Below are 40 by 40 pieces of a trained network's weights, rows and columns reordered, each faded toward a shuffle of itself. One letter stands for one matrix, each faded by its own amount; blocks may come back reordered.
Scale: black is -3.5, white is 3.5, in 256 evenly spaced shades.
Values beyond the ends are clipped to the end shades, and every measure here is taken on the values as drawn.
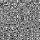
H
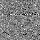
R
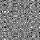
H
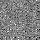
R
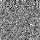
R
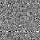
R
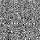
R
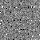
R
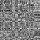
H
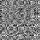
H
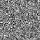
R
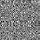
H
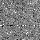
R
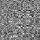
H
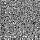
R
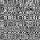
H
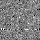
R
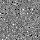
R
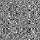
H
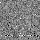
R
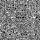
R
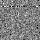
R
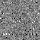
R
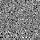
R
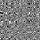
H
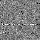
R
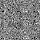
R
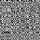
H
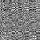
H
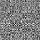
H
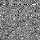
R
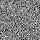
R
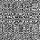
H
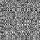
H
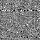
R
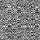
H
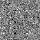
R
